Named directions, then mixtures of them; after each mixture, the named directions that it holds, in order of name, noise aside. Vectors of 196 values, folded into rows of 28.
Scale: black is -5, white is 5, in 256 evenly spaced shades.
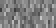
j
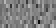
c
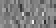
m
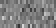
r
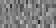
c, m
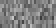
j, m, r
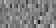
c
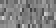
r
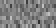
c, m, r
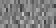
c, m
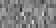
m, r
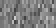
j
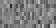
c, m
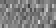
c, j, r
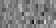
c, m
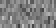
m, r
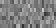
r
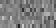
m, r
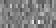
c, m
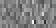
c, m, r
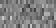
r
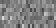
r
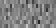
c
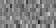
c, m, r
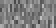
c, j, m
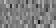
c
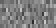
m, r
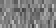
j, r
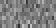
c, j, r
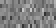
r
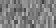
j, m
